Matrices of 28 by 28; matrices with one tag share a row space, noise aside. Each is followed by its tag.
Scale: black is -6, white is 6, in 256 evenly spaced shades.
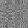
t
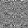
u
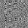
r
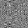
r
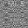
u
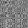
t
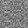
u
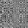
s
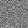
t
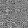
t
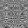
u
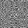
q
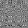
t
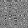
r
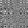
s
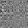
s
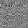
t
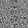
q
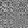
s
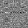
u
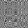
r
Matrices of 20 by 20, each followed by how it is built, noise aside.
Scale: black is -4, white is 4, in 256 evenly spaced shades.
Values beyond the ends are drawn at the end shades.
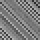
Toeplitz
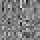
low rank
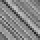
Toeplitz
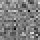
low rank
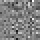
low rank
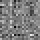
low rank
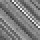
Toeplitz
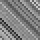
Toeplitz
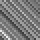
Toeplitz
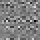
low rank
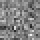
low rank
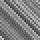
Toeplitz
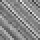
Toeplitz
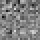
low rank
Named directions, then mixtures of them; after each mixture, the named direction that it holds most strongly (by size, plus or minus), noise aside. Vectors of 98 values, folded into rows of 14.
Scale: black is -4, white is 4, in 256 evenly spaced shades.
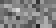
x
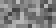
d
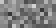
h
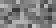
d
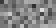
h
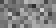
h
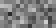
d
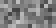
d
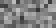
d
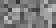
d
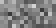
h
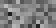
x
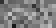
h
